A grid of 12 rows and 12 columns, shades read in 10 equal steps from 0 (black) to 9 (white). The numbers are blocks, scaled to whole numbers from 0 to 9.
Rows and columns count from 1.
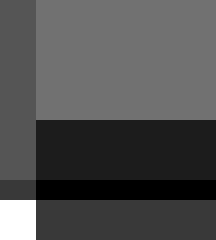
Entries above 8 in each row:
0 0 0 0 0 0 0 0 0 0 2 2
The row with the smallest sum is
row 10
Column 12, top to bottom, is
4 4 4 4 4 4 1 1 1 0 2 2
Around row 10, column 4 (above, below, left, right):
1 2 0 0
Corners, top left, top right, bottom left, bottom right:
3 4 9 2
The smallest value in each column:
2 2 0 0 0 0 0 0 0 0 0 0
